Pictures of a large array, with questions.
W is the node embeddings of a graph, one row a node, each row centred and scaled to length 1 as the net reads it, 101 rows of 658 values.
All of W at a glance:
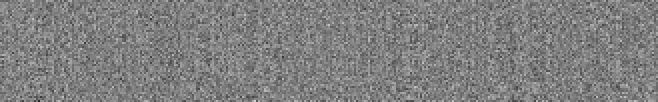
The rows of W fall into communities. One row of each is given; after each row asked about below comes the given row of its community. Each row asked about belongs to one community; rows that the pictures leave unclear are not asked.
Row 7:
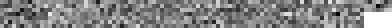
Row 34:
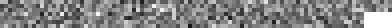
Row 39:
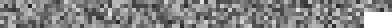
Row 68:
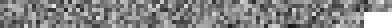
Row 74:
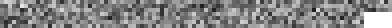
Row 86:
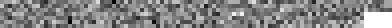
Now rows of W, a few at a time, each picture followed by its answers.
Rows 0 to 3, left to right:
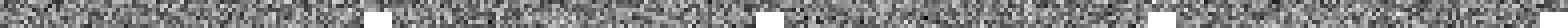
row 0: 39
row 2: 68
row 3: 86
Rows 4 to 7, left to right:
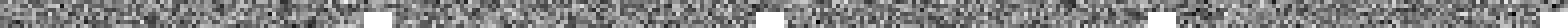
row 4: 68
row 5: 86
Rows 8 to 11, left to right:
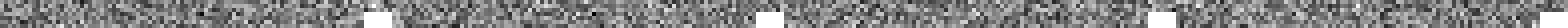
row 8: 39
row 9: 74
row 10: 34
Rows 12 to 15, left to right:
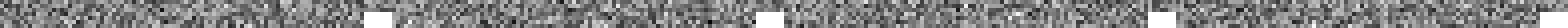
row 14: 86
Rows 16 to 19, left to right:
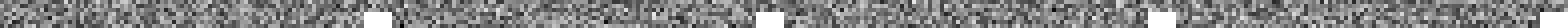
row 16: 68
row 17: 7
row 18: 39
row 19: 68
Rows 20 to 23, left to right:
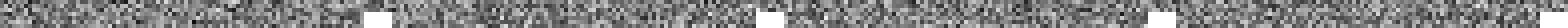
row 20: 86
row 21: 39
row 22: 7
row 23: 34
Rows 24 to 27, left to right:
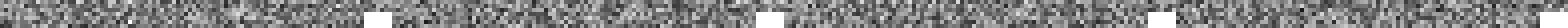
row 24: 68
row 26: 68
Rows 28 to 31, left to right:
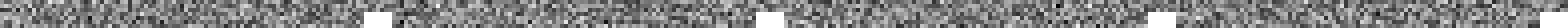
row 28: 68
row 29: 7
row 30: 86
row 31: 39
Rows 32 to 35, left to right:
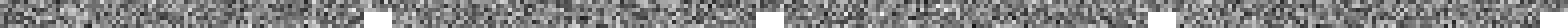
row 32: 39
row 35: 74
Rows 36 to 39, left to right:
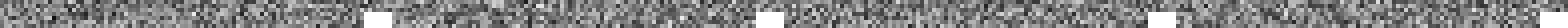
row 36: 74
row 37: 34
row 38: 74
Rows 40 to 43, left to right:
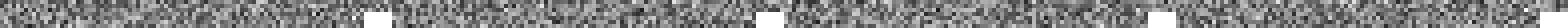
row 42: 34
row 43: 39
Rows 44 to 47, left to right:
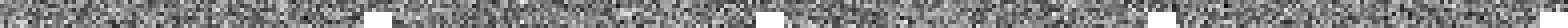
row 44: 86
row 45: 74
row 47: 86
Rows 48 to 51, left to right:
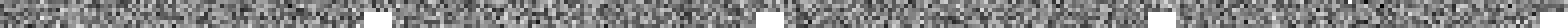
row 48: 74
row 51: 86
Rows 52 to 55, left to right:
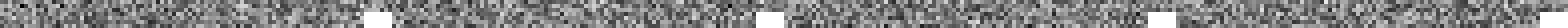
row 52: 68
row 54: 74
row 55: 68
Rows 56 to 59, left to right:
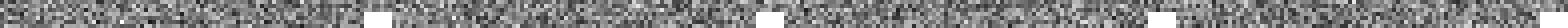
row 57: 68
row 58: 74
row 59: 39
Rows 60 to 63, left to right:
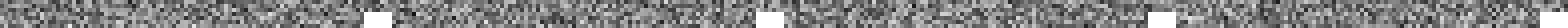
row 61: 39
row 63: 39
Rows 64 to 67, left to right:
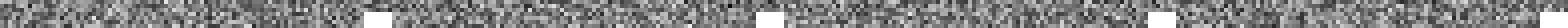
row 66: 34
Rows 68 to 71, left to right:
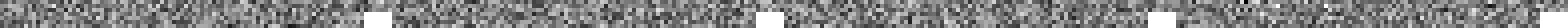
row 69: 34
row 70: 68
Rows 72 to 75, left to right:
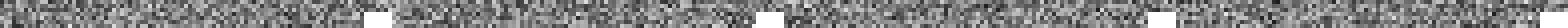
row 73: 74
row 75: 68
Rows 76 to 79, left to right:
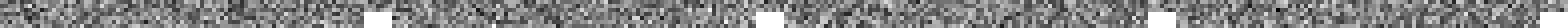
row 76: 7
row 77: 39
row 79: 34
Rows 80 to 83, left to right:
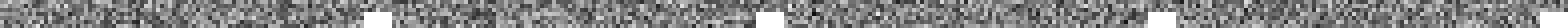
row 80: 68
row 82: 86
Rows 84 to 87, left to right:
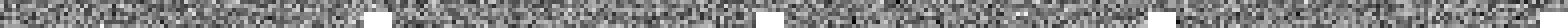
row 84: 39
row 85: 34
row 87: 74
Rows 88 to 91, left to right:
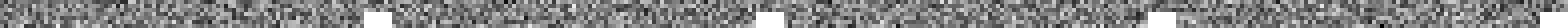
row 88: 86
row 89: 86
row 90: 86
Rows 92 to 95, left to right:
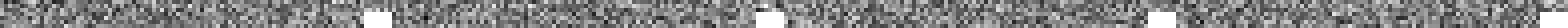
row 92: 39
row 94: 68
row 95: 34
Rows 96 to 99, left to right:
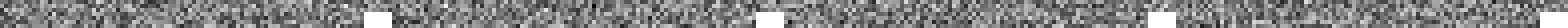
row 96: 34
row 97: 74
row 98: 68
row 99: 74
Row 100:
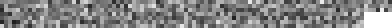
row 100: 86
